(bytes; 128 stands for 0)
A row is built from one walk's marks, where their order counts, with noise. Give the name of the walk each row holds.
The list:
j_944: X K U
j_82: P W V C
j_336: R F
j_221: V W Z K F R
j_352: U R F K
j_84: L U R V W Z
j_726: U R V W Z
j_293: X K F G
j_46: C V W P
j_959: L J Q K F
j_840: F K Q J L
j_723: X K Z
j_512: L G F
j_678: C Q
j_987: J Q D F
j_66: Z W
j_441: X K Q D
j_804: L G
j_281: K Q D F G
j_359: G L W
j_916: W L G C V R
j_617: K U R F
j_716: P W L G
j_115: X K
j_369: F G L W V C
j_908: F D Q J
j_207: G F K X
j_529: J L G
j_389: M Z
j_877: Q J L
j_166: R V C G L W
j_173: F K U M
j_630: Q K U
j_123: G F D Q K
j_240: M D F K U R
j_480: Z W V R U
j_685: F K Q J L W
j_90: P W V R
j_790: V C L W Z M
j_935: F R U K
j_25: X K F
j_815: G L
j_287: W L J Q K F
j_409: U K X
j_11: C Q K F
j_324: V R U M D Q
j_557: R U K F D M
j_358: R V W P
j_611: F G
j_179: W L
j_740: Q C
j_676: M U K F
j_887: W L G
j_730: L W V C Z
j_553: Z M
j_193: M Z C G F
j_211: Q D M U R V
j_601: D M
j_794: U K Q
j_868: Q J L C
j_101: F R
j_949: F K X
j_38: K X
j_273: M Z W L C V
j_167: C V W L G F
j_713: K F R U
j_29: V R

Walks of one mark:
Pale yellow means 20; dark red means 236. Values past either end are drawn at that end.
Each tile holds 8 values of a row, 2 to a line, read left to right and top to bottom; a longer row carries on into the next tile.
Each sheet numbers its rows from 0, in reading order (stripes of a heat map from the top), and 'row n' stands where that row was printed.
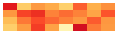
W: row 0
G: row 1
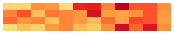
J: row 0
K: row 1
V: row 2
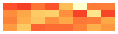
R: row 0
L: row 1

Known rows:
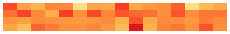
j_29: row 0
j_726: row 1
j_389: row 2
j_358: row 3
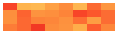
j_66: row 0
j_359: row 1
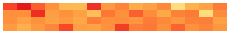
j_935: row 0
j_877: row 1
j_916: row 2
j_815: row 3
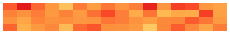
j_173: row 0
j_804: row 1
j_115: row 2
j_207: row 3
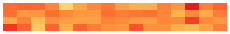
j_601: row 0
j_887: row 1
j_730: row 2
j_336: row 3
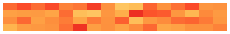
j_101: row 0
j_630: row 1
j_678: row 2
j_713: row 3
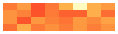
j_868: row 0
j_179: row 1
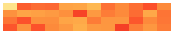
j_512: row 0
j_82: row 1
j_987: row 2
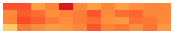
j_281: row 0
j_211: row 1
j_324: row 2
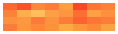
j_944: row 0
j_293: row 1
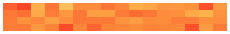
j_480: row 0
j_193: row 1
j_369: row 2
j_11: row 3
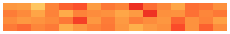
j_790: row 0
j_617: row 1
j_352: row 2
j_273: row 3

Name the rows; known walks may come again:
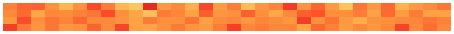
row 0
j_987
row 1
j_529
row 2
j_877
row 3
j_557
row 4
j_916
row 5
j_685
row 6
j_716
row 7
j_193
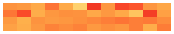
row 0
j_90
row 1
j_840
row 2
j_949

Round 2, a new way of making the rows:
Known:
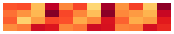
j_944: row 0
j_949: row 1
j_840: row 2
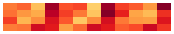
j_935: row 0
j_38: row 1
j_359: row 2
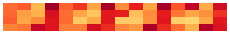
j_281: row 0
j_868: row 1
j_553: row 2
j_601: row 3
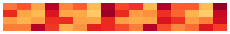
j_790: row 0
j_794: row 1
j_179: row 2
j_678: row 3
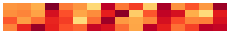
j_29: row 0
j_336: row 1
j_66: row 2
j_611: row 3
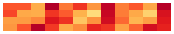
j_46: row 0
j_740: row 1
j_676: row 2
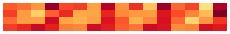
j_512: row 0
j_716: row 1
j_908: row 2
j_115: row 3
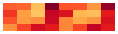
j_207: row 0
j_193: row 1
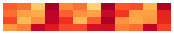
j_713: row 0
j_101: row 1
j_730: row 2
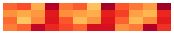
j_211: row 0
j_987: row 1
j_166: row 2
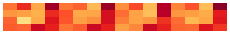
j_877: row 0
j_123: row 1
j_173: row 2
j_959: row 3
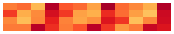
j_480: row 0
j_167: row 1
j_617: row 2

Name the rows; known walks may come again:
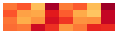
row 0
j_287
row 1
j_11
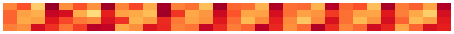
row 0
j_685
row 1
j_611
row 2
j_630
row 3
j_221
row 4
j_726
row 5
j_358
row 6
j_240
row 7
j_676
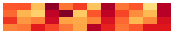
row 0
j_678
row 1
j_66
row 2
j_25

